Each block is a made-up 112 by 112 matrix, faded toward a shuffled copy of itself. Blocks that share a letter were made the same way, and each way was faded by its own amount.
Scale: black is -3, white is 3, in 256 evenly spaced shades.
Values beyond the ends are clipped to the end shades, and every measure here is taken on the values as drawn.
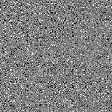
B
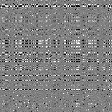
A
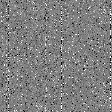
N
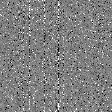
N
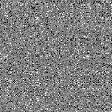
B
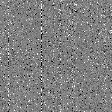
N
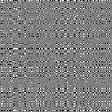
A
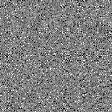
B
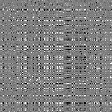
A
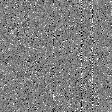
N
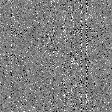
N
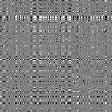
A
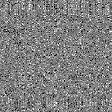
B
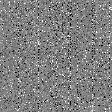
N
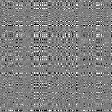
A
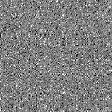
B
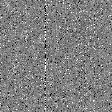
N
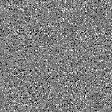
B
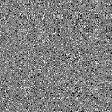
B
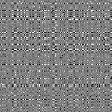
A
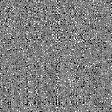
B
